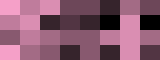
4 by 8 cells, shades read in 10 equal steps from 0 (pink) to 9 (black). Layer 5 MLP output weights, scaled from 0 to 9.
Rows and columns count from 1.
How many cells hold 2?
4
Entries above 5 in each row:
1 5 0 3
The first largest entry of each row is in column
6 6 1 4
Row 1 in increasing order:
0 1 2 3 5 5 5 7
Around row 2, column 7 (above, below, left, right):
3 1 9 9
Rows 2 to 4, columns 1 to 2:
2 1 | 4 2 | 0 3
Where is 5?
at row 1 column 4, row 1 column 5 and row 1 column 8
